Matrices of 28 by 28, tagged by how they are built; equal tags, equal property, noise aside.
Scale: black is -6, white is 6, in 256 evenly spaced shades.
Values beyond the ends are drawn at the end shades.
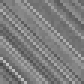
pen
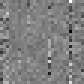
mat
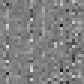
mat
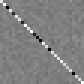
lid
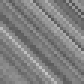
pen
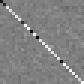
lid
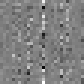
mat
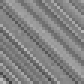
pen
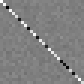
lid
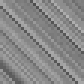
pen
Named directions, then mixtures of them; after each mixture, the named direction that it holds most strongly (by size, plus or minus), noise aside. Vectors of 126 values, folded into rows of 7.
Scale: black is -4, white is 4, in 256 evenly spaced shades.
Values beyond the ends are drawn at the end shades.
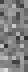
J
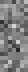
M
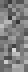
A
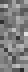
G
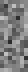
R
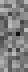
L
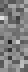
R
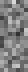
L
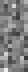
R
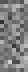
M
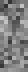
R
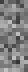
J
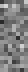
G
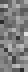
G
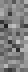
M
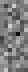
L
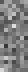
J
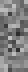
L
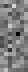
L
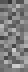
A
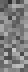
A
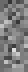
A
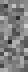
R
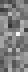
L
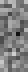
L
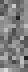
R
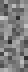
R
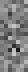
M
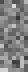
J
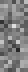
M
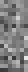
J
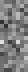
M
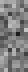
L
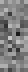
L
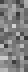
J
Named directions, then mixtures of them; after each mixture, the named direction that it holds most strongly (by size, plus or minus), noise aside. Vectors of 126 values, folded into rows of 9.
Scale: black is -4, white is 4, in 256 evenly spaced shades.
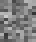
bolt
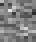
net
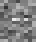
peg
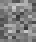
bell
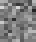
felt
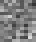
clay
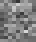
bell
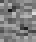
net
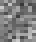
clay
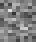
net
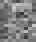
bell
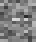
peg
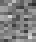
clay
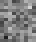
bolt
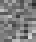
clay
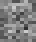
bell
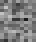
peg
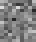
felt
